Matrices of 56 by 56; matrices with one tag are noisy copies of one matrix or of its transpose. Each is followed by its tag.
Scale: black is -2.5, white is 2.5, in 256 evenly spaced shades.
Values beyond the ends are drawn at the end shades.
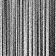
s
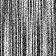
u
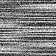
u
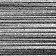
s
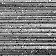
s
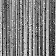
s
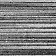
s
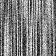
u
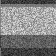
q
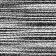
u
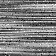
u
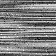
u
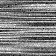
u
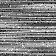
u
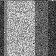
q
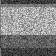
q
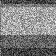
q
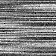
u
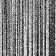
s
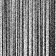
s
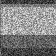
q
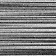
s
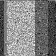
q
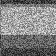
q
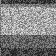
q
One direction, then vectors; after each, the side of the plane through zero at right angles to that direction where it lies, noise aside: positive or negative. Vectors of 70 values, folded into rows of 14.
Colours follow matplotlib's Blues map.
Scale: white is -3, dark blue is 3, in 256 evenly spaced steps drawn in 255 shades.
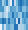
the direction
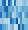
negative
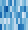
negative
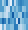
positive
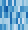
negative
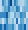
negative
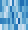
positive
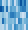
positive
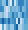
positive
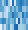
positive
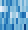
negative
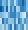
positive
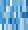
positive
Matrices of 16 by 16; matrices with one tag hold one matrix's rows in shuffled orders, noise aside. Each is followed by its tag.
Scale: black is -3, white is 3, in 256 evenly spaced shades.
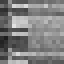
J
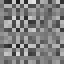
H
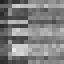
J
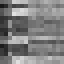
J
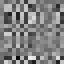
H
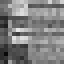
J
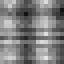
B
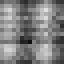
B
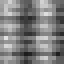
B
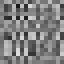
H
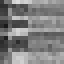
J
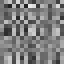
H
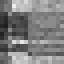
J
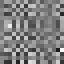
H
